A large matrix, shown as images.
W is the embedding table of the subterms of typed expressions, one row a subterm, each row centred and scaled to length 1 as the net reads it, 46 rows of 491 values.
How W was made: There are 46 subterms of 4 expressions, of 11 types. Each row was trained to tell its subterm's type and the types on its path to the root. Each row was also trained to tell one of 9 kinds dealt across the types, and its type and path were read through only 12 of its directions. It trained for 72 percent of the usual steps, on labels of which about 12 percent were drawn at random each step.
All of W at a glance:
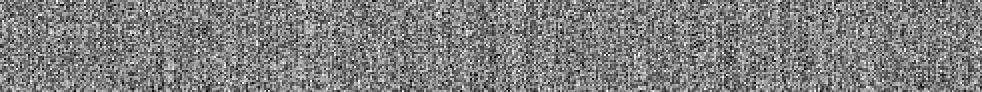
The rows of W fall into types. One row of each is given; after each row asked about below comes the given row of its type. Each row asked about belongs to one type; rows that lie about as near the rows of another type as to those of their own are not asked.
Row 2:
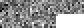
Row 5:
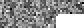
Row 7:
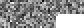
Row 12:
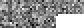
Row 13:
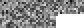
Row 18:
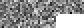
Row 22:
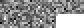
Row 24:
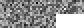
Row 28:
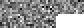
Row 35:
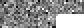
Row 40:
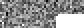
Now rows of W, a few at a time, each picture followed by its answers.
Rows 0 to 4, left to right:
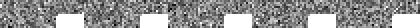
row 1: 24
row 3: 24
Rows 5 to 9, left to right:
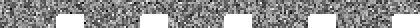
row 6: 22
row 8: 28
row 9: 28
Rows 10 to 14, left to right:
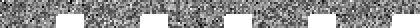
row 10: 2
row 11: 18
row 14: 18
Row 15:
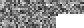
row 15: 5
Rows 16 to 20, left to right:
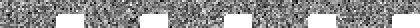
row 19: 28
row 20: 24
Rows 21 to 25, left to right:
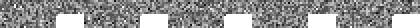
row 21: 2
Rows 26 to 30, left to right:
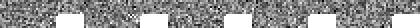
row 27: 7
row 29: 5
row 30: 5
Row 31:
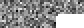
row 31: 28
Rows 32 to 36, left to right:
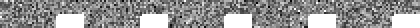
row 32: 2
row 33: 13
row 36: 13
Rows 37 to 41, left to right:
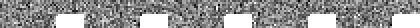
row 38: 13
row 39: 5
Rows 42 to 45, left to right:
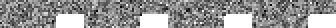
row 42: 22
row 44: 13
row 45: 12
